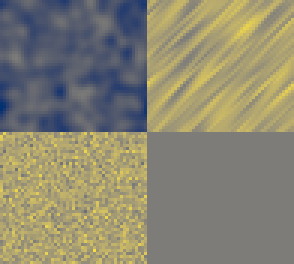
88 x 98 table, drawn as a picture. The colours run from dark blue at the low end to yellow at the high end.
The table splits into 2 rows of 2 panels. Panel 1,1: low, blotchy. Panel 1,2: high, slanting up to the right. Panel 2,1: high, fine-grained. Panel 2,2: middling, flat.
